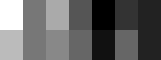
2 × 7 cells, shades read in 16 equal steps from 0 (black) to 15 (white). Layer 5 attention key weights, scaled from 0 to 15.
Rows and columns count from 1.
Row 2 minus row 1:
-4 0 -2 1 1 3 0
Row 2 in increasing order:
1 2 6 6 7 8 11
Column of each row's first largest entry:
1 1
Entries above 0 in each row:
6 7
